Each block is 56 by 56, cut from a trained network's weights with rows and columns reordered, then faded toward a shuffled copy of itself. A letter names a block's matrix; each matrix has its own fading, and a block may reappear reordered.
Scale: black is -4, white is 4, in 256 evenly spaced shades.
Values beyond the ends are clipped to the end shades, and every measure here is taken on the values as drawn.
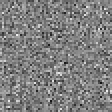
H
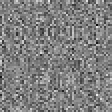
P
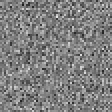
P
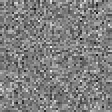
P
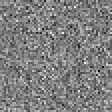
H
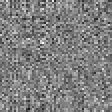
P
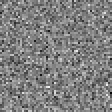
H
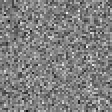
H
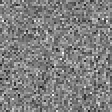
H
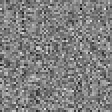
P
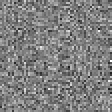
P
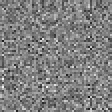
P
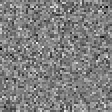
H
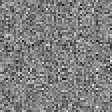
P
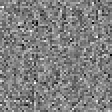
H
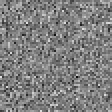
H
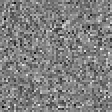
H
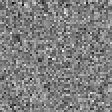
H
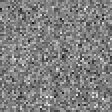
H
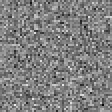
H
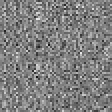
P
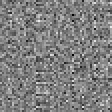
P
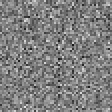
P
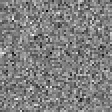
H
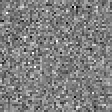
H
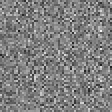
P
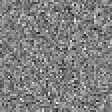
H
